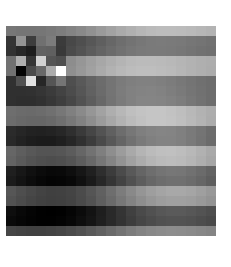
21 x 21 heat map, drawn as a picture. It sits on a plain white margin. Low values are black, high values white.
Slope: up to the top right. Roughest part: top left. Ninth with the lowest average: bottom left. Stripes: horizontal, repeating 5 times. Odd patch: rougher, in the top left. Ninth with the highest average: middle right.
